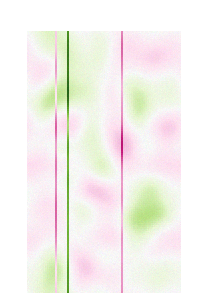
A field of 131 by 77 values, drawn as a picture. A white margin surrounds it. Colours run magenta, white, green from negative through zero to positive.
Odd lines: columns 15, 21 and 48. Histogram: heavy tails on both sides. Average level on the scale: 50%.
